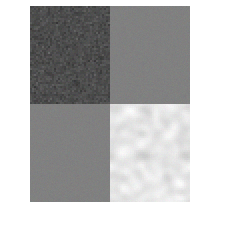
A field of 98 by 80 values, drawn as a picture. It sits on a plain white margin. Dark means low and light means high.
It is made of 2 by 2 panels. Panel 1,1: low, fine-grained, faint in contrast. Panel 1,2: middling, flat. Panel 2,1: middling, flat. Panel 2,2: very high, blotchy, faint in contrast.
